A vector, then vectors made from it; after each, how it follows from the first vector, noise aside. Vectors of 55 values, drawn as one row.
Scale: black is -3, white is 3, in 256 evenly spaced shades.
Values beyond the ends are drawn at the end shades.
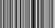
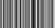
copied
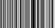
copied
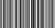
copied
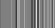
partly zeroed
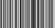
copied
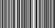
negated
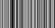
wrapped around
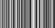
negated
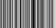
copied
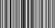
wrapped around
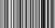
wrapped around
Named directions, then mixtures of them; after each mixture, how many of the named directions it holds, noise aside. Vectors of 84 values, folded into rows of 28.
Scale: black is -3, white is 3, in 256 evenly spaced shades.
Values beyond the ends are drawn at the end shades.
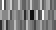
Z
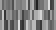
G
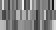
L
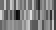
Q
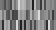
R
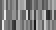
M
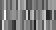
one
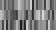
three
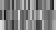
two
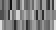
three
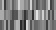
three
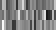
two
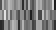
three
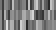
two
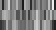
one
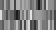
two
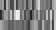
one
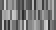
three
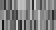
one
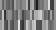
one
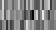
two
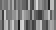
one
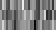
three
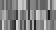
three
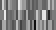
three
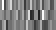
two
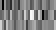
one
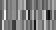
one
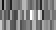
three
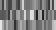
two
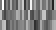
two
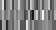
two
